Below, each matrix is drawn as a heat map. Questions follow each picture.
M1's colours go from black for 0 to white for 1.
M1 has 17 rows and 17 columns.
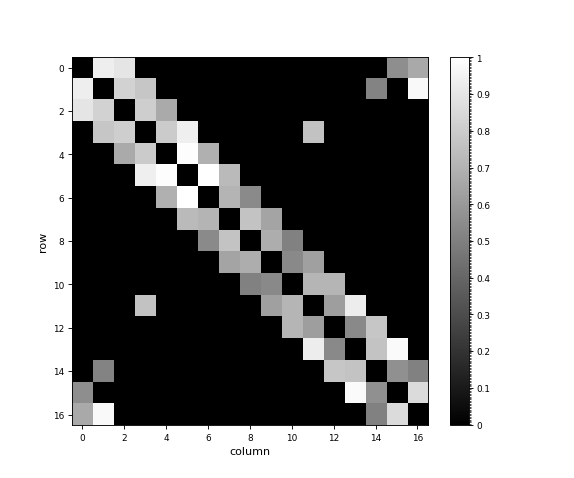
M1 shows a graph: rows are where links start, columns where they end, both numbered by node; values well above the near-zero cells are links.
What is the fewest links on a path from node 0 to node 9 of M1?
4
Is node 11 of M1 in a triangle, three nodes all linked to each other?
yes
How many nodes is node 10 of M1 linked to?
4
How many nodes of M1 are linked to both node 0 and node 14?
3
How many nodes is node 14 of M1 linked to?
5
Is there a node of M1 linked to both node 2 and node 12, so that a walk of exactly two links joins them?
no
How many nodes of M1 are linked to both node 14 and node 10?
1
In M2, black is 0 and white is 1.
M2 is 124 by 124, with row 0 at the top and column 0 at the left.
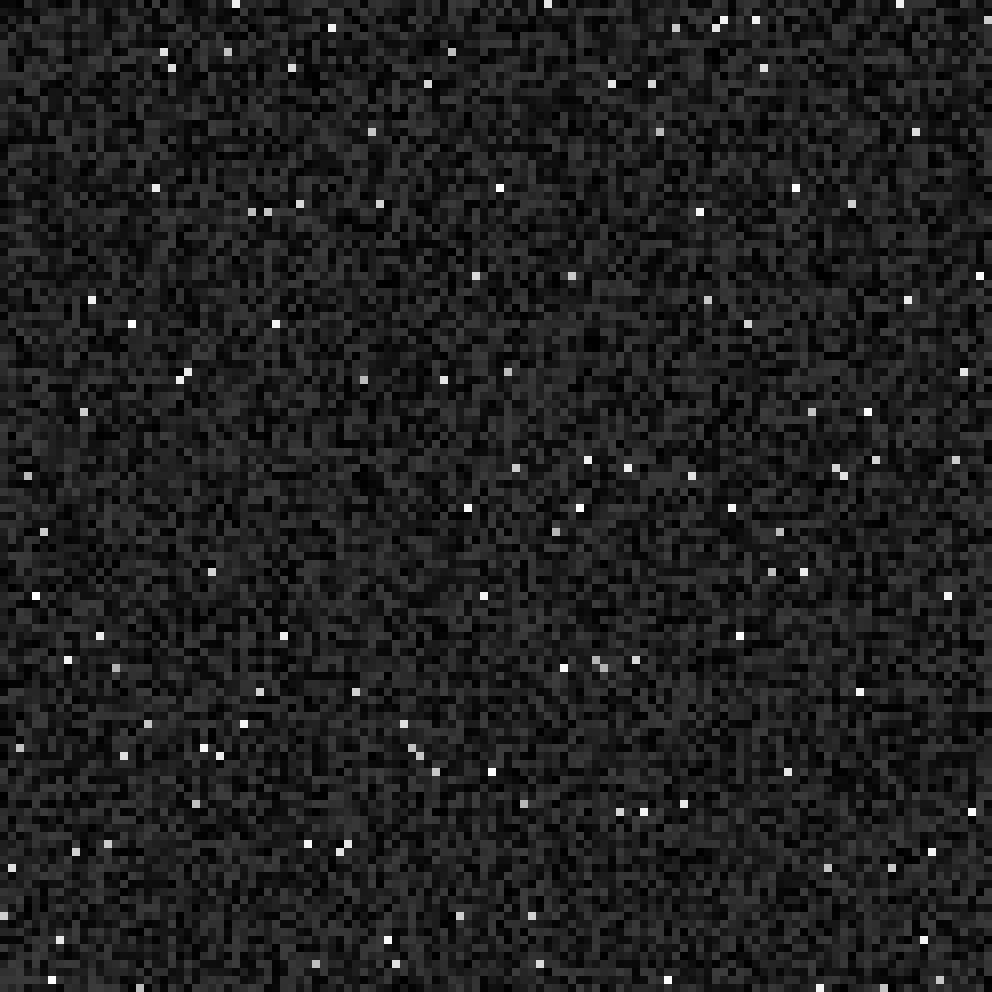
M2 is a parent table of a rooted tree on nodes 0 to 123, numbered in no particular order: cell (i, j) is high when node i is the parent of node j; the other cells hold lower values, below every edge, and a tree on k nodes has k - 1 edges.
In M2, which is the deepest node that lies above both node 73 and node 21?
16
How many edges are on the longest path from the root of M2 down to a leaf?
5
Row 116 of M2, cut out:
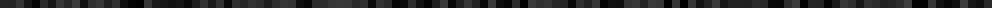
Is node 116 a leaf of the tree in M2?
yes
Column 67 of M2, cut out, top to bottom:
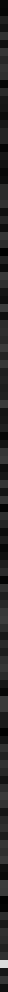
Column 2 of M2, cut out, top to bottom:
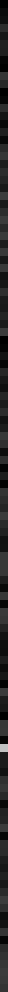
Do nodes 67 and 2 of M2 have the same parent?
no
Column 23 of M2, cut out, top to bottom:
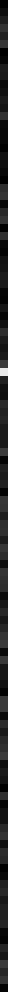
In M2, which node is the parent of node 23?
46
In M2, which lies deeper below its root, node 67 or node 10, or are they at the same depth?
node 67
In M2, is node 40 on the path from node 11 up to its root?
yes
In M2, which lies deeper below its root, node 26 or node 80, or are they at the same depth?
node 80
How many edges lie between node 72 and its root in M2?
4
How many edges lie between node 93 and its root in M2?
1
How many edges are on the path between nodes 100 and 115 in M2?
5
